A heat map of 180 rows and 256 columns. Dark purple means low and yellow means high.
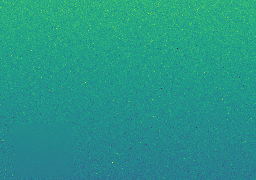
Odd rows or columns: none. Calmest part: bottom left. Slope: up to the top. Odd patch: calmer, in the bottom left. Stripes: none.
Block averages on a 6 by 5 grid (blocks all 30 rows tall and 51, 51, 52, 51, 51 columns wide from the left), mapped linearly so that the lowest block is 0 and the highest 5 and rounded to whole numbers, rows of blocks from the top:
55555 / 44444 / 33333 / 22222 / 11111 / 00000
